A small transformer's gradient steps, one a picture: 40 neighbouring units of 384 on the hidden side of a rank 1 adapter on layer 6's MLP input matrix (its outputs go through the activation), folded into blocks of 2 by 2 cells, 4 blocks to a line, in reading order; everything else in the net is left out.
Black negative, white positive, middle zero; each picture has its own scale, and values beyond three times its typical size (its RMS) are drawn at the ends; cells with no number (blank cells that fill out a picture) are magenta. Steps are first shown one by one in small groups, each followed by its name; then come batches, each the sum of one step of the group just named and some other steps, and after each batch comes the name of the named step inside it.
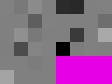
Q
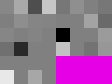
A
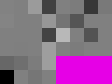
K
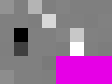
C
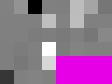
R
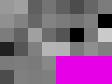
K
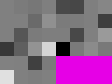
Q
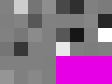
A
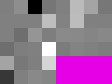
R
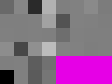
A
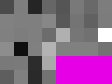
K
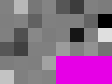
A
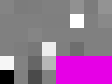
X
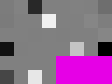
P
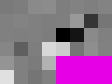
X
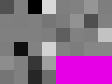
X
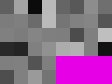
P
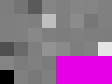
X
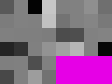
P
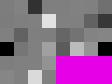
P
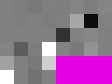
X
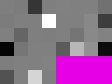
P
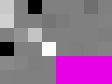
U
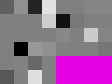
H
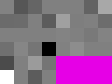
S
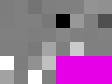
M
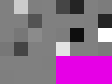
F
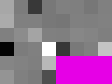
U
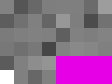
S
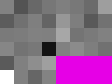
S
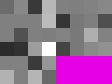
H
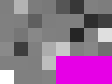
F
